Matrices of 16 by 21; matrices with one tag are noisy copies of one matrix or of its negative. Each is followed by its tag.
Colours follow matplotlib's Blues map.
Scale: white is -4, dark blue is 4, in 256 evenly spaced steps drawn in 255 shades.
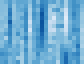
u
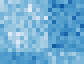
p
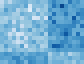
p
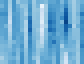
u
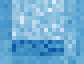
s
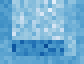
s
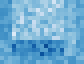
s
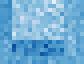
s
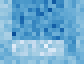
s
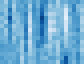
u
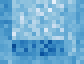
s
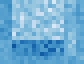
s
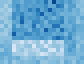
s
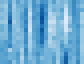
u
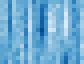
u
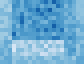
s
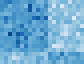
p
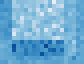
s
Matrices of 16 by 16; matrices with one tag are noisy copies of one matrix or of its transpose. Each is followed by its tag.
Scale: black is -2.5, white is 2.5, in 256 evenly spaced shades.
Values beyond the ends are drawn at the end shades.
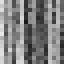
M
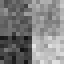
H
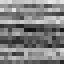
M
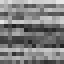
M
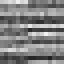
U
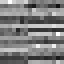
U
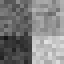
H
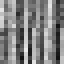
U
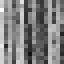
M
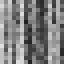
M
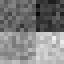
H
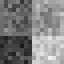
H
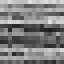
M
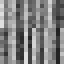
U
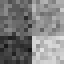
H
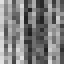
M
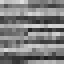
U
